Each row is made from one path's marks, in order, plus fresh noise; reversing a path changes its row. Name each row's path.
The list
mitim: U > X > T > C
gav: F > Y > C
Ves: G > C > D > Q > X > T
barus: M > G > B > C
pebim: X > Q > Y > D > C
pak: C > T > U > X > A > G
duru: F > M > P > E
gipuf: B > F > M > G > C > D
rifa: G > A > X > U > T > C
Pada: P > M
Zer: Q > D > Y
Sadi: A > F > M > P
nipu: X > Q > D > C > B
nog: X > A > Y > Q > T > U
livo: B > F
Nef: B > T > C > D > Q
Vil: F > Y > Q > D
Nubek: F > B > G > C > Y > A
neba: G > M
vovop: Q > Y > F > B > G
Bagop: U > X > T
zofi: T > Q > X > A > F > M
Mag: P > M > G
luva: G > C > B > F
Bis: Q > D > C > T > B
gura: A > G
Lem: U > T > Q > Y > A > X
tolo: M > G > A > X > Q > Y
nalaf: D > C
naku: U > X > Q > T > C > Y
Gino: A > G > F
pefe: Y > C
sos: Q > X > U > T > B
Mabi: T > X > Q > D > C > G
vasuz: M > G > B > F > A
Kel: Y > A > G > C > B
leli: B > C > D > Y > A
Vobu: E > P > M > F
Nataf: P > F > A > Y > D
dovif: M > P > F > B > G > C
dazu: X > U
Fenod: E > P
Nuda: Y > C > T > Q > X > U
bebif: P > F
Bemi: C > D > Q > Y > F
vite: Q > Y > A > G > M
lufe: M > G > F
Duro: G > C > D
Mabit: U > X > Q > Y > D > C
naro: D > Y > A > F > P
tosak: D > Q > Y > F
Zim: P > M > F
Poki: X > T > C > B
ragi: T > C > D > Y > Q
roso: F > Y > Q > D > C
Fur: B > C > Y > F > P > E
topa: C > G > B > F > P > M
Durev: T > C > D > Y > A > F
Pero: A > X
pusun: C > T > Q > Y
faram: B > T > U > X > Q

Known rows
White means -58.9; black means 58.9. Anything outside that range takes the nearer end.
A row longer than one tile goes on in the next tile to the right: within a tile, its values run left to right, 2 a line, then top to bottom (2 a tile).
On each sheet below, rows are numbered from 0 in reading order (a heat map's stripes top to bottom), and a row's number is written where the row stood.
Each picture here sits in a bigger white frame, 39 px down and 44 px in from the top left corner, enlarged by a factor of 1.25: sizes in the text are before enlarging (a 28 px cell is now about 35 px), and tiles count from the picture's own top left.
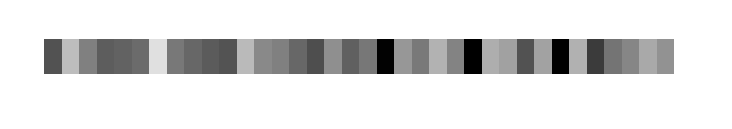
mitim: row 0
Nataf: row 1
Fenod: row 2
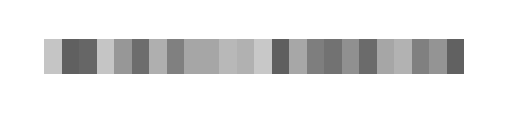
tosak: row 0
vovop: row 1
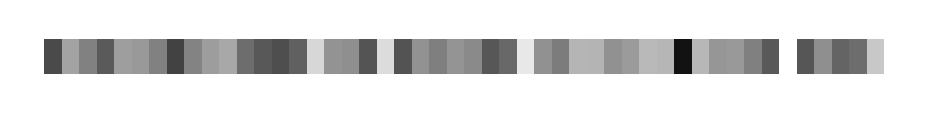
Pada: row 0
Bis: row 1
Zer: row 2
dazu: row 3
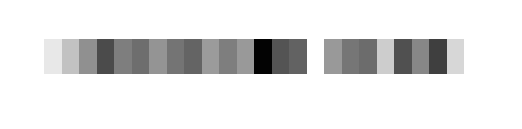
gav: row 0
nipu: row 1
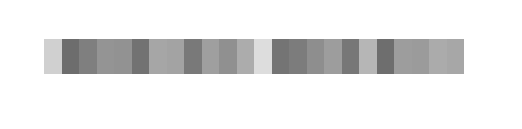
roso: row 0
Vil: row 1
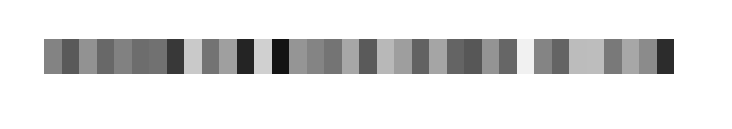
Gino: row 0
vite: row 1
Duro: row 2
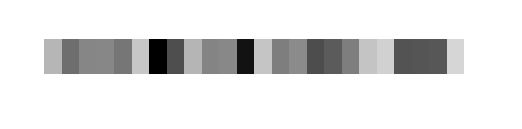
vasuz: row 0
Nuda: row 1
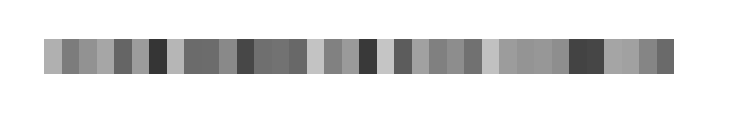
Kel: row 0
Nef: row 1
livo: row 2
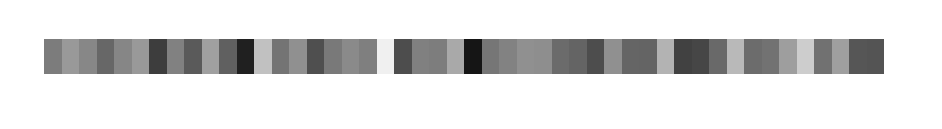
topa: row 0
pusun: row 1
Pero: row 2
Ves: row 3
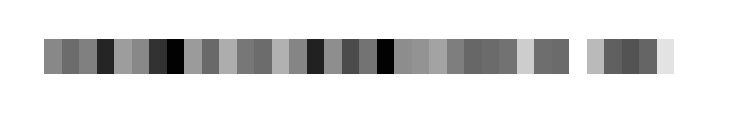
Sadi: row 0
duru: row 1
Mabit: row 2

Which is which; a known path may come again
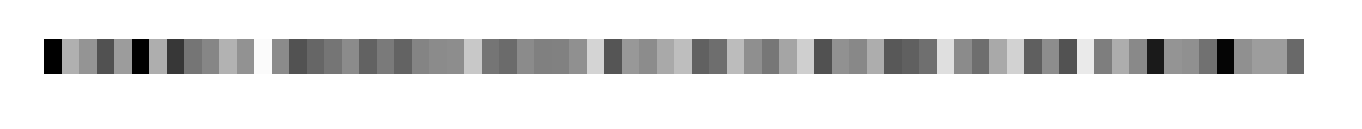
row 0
Fenod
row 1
Durev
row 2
ragi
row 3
Bemi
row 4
pebim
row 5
Zim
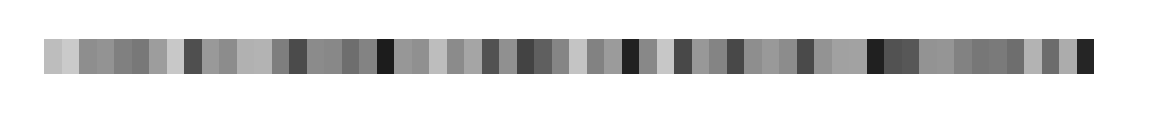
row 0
pefe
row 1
naro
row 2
Lem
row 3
Mag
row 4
gura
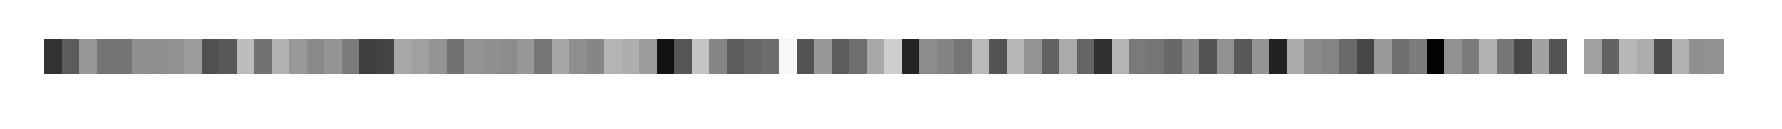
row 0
sos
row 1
livo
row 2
neba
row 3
Bagop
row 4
vite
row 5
Poki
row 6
Nataf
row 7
nalaf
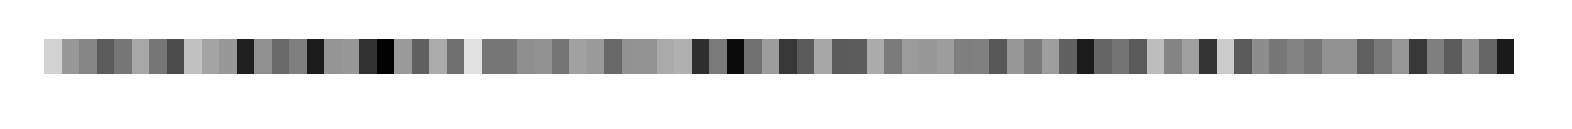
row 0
lufe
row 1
Sadi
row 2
roso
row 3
zofi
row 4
luva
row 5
Nef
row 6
topa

